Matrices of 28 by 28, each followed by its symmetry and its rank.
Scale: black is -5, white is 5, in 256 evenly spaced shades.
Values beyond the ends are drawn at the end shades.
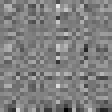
neither, rank three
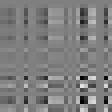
neither, rank one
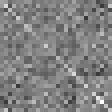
symmetric, rank five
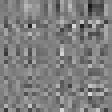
neither, rank three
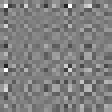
symmetric, rank two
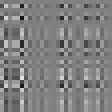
neither, rank one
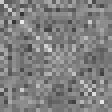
symmetric, rank five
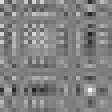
symmetric, rank two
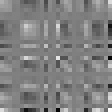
symmetric, rank two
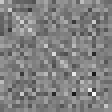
symmetric, rank five
